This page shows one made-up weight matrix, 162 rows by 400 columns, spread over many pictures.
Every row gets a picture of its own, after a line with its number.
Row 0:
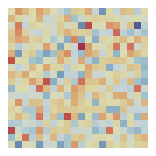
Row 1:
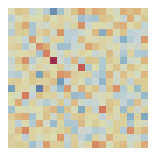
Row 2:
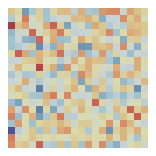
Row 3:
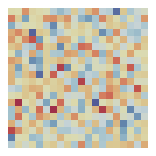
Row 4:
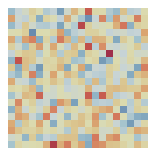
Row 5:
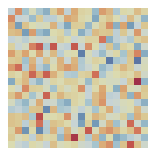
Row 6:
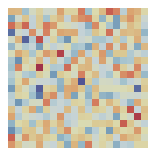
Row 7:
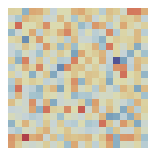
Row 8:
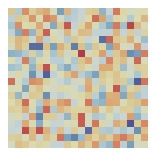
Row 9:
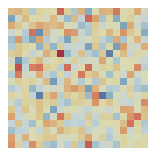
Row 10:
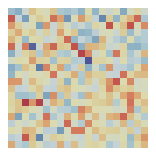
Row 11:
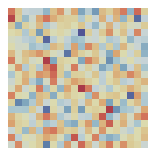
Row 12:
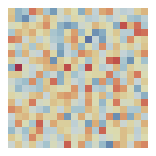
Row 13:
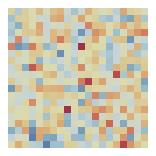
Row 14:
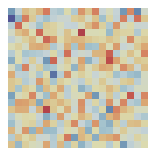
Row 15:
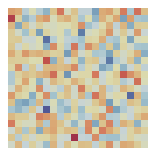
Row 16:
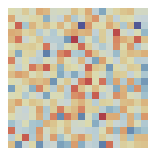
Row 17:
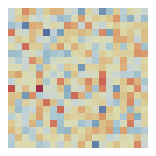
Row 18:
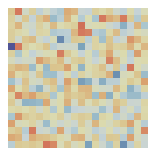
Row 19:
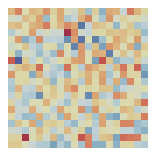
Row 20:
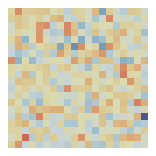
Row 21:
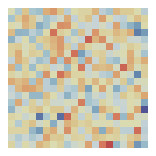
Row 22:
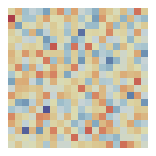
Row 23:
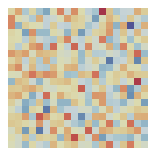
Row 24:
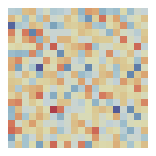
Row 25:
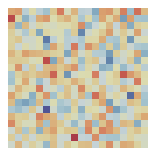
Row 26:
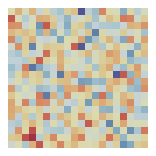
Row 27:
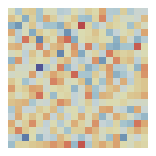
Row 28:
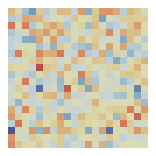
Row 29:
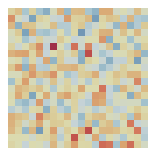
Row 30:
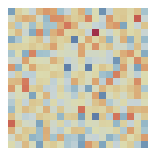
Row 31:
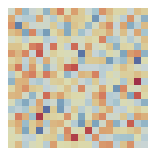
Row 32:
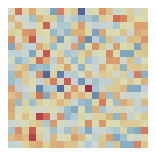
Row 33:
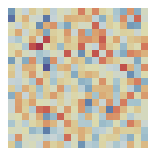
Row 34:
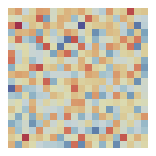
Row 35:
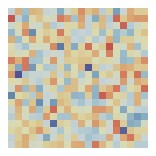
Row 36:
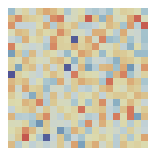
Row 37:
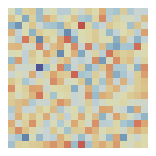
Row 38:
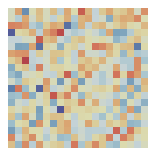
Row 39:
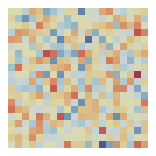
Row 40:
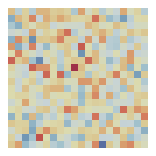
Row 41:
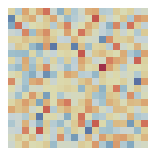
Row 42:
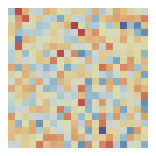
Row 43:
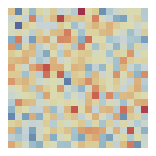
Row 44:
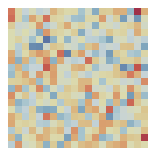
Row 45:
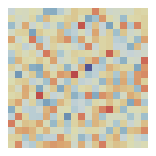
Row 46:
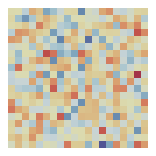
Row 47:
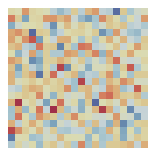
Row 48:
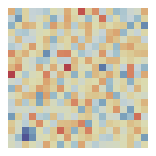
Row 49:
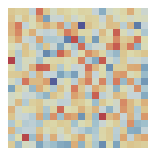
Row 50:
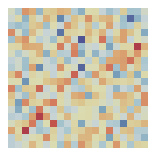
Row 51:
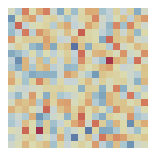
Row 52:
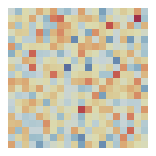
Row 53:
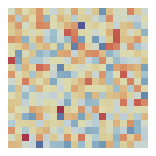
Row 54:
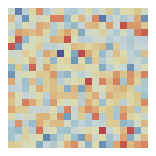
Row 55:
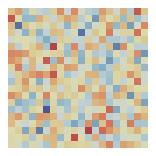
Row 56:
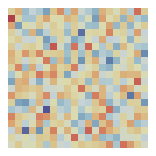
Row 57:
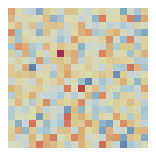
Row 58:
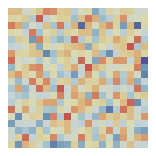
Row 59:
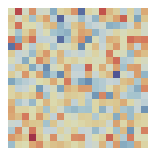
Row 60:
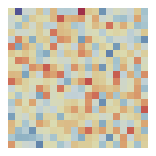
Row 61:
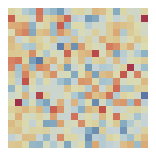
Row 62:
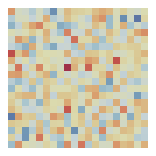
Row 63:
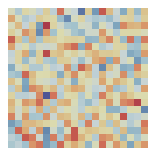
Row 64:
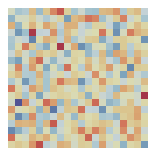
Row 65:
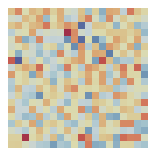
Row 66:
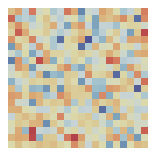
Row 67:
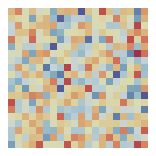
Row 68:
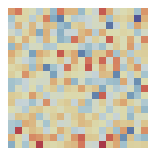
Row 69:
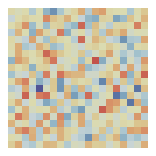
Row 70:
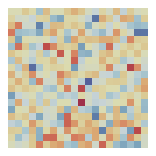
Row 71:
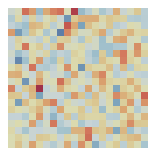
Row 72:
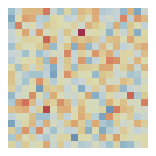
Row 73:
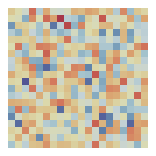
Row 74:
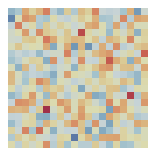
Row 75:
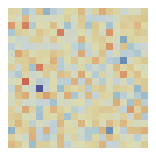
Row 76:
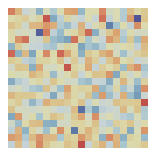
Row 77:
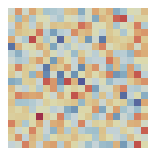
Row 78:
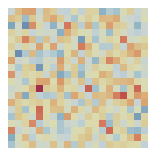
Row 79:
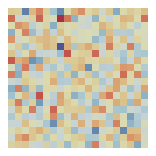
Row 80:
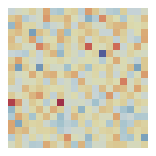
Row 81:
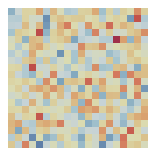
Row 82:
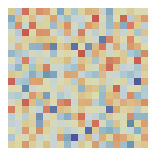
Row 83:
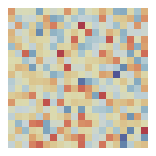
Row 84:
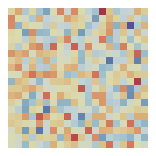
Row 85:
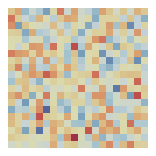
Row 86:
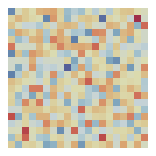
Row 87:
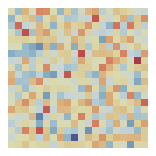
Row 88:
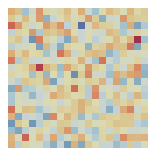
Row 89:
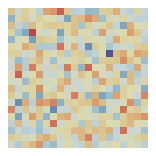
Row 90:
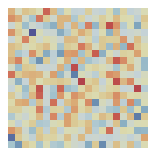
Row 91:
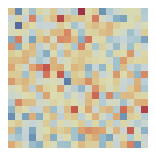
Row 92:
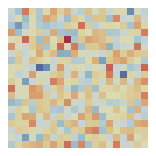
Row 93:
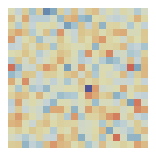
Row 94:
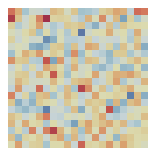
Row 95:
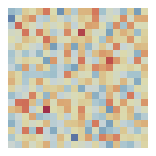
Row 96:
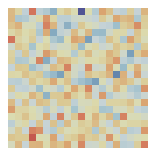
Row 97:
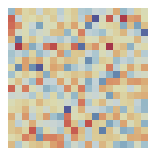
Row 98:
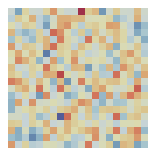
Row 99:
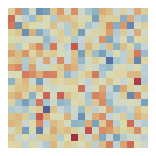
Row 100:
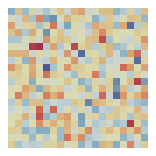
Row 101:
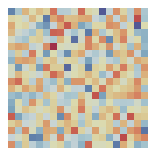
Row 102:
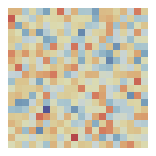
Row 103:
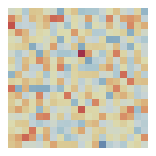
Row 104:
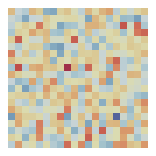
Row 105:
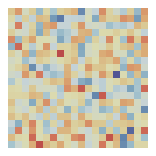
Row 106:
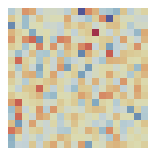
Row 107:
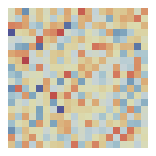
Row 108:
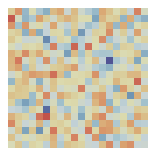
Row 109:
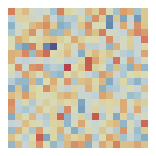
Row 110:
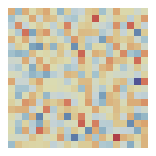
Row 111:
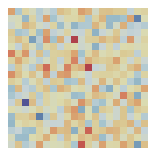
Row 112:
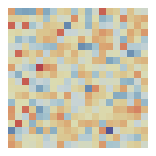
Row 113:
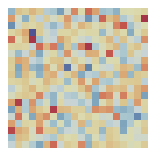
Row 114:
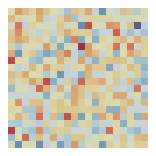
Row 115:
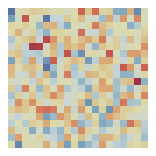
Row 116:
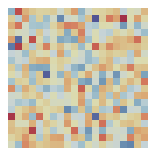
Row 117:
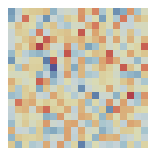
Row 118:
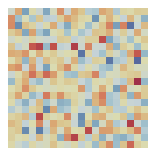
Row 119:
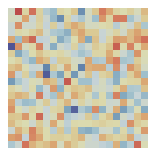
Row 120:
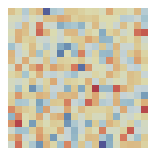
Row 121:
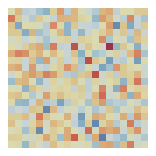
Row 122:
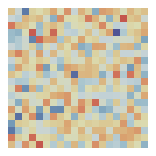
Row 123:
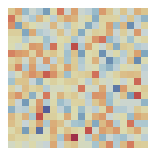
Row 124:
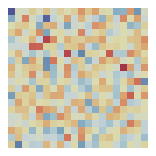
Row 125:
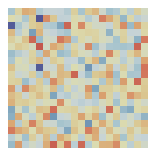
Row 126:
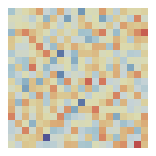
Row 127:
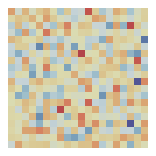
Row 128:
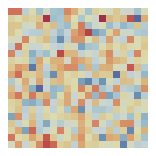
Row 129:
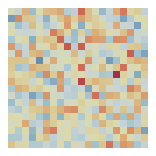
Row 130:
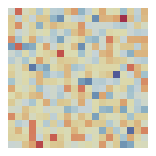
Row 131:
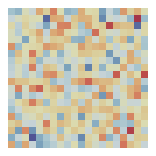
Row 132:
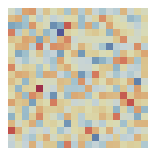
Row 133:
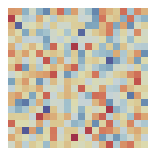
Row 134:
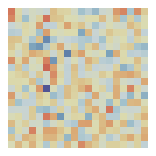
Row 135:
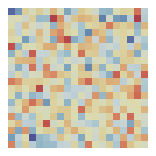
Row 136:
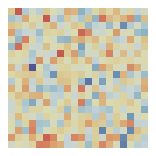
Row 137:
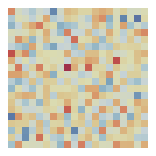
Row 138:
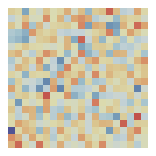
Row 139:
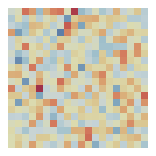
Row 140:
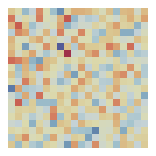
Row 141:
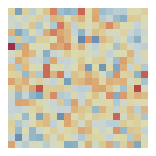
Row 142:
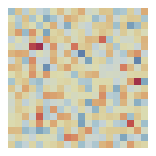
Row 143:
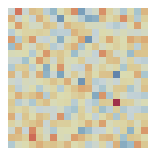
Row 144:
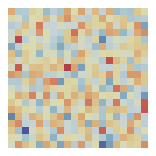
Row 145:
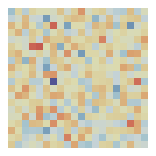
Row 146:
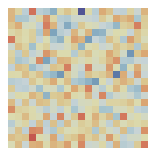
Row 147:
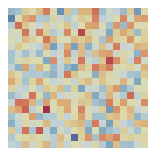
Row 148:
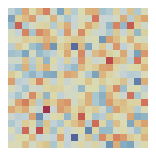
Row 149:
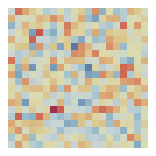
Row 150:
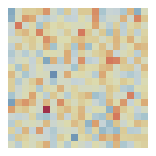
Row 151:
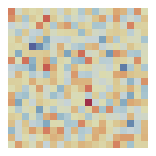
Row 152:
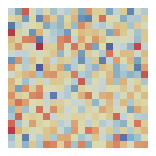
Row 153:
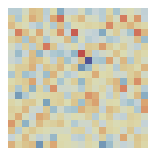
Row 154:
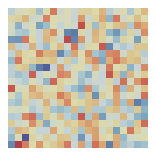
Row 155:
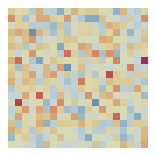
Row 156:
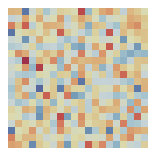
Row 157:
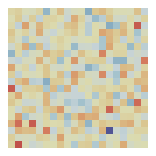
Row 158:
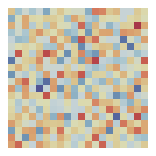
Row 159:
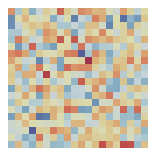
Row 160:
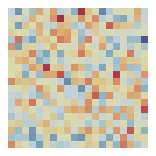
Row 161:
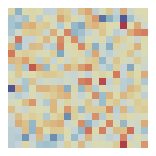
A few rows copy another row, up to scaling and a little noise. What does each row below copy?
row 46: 39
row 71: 139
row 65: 19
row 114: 0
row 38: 107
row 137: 62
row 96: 146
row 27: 37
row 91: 43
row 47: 3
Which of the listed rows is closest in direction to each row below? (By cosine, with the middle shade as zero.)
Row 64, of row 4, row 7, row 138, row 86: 138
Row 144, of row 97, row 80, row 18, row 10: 18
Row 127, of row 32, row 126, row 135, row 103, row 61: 103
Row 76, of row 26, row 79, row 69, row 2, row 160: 26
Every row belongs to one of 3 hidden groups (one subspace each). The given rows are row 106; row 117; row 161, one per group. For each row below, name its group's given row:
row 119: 161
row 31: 117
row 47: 106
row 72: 117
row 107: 106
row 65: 106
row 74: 117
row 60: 161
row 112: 106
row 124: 117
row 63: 161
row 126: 161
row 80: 106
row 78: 106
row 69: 106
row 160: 161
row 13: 161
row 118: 117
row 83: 161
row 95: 117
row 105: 161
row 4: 106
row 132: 106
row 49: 106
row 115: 117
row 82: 117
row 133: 117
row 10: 161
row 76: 161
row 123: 117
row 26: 161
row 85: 117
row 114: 106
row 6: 106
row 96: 161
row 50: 106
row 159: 161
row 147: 117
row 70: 161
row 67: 161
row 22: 117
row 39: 161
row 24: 106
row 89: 106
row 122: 106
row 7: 106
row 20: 106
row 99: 117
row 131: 161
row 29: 117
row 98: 161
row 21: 161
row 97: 161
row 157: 106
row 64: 106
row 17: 106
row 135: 161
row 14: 117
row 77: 161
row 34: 106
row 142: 117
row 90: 106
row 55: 117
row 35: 106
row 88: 106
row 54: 161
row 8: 117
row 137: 161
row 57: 161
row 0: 106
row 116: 161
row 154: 106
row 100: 117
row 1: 106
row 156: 106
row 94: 117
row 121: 117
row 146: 161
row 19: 106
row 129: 161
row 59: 161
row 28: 106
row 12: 161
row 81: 161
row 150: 117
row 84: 117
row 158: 106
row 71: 106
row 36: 161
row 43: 161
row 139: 106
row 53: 106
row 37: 106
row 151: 117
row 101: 161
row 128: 161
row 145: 117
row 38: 106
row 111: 161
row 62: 161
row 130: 161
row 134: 117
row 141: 161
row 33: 117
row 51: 117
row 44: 117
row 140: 106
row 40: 161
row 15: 117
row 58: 106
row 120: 161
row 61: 106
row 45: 106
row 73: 106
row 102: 117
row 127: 117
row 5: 117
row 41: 117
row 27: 106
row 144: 161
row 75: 106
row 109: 161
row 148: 117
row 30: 161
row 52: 161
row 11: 117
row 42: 161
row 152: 106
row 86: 161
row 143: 161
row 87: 117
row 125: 106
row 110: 117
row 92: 106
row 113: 106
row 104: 161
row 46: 161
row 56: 117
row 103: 161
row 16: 106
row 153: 161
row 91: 161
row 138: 106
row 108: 117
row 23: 117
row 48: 161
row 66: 161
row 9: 106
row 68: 161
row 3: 106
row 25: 117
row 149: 106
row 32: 161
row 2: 106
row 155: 106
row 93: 106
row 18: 161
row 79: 106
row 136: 161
